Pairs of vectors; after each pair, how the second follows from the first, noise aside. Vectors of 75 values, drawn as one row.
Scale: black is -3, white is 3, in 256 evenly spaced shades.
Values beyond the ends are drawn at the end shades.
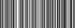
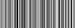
sign-scrambled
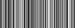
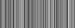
shrunk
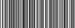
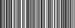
wrapped around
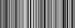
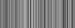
shrunk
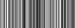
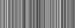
shrunk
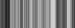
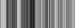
wrapped around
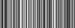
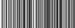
wrapped around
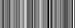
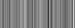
shrunk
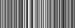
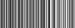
wrapped around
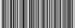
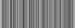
shrunk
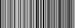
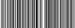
sign-scrambled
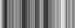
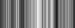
wrapped around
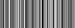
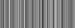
shrunk
